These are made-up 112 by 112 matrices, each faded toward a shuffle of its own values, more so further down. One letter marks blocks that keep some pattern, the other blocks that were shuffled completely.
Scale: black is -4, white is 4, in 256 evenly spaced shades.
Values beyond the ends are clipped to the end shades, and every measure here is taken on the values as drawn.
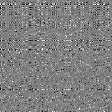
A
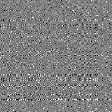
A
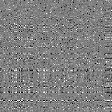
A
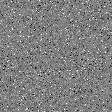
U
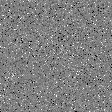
U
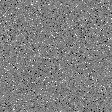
U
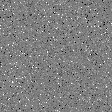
U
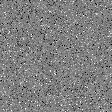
U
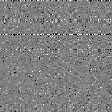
A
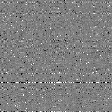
A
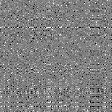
A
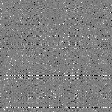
A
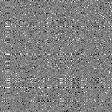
A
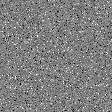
U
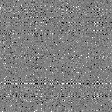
A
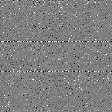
A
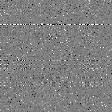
A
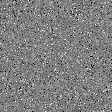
U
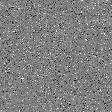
U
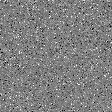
U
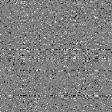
A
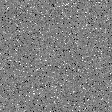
U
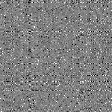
A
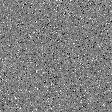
U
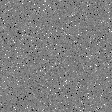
U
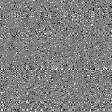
A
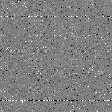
A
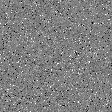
U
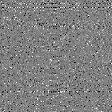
A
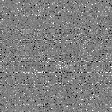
A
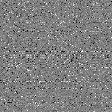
A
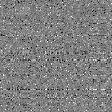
A
